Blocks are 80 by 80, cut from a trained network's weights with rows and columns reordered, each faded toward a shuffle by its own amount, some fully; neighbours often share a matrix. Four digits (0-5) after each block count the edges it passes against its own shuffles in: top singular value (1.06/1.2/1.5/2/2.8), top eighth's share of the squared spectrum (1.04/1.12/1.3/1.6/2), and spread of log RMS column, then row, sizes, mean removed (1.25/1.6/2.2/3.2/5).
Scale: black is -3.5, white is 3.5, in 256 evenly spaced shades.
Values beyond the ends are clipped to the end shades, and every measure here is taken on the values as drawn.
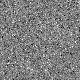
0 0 0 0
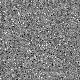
0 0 0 0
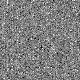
1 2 0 1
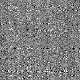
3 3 1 3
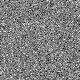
0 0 0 0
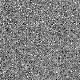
0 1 0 1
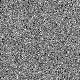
0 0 0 0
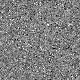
0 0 0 0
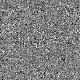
1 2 0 2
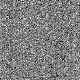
2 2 0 2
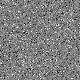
1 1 0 0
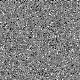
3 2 0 1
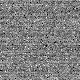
2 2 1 0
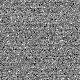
2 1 0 0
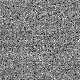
1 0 0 0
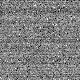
3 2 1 0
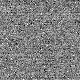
2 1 0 0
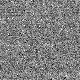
1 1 0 0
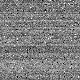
3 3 1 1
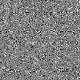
3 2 0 2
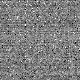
2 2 1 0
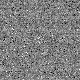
1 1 0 0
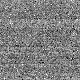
2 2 0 0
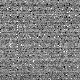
3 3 2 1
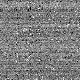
3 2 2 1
